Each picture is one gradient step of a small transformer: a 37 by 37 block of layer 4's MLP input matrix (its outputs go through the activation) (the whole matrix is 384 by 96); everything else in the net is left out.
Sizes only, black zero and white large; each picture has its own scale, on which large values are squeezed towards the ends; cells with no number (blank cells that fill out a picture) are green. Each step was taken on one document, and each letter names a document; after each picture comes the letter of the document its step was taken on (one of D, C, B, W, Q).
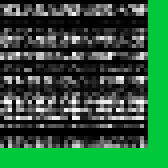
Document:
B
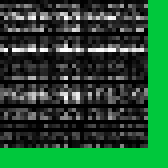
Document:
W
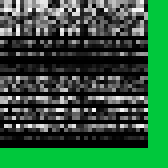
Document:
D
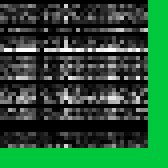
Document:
W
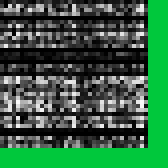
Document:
B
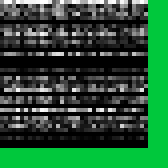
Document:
D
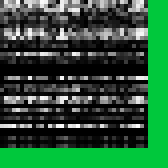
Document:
D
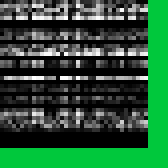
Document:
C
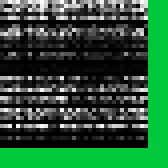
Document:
D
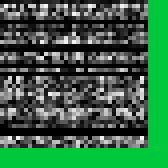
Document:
B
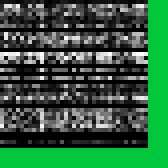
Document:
B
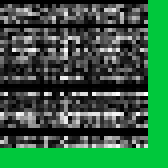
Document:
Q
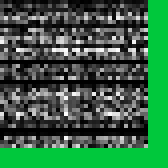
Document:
Q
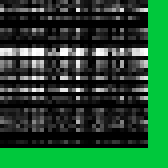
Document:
C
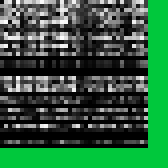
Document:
D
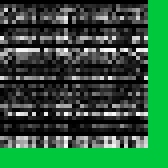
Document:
Q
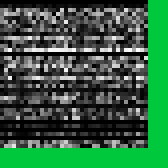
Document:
Q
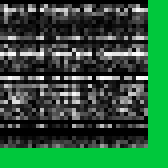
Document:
B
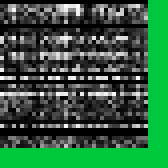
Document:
Q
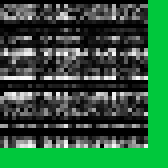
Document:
Q
